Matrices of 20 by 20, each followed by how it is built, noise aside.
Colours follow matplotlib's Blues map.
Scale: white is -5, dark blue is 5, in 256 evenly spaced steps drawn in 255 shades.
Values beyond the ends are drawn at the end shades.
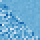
lower triangular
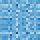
low rank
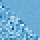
lower triangular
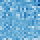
low rank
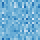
low rank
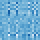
low rank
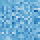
low rank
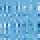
low rank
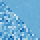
lower triangular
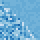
lower triangular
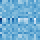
low rank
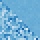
lower triangular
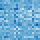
low rank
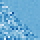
lower triangular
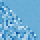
lower triangular
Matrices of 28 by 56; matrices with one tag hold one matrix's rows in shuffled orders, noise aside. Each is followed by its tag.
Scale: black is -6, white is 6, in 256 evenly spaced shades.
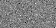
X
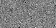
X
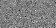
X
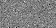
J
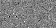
J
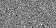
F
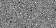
X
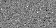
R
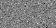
R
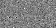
J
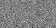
F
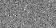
J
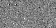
J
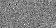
J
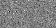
J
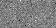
X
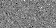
F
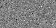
F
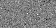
R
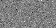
F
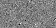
X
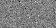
X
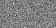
J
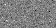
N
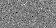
F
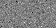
F
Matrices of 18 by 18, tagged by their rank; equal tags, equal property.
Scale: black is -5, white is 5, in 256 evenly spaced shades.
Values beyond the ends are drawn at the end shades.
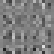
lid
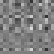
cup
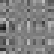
cup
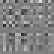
lid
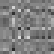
cup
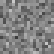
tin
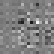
lid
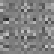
lid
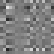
cup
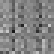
lid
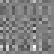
cup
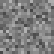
tin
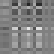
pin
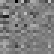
lid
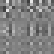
cup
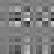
pin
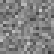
tin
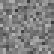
tin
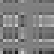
pin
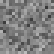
tin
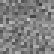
tin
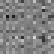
lid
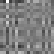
cup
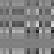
pin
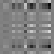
pin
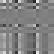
pin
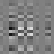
pin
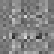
lid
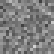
tin
